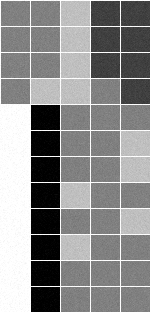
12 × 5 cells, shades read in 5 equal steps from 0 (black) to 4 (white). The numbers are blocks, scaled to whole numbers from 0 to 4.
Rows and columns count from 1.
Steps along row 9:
down up same up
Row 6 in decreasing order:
4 3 2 2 0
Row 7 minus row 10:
0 0 -1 0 1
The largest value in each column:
4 3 3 2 3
